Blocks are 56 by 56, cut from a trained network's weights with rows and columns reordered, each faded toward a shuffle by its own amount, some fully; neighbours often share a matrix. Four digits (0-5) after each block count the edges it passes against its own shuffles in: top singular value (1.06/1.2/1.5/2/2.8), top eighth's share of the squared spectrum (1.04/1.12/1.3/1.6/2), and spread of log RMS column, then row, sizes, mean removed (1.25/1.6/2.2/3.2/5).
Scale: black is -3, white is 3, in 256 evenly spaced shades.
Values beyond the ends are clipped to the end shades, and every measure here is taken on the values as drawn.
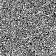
0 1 0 0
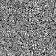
2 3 1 1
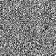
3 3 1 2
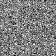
2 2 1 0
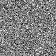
2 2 0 0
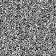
2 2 0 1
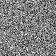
0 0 0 0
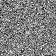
0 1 0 0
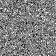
0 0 0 0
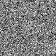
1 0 0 0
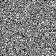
0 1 0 0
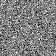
0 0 0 0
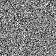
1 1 0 0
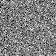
0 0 0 0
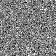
1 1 0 0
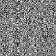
3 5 2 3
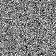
1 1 0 0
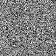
2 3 1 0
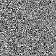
2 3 1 1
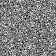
0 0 0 0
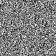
2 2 0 0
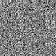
3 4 1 1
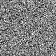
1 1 0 0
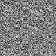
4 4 2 1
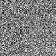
3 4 2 1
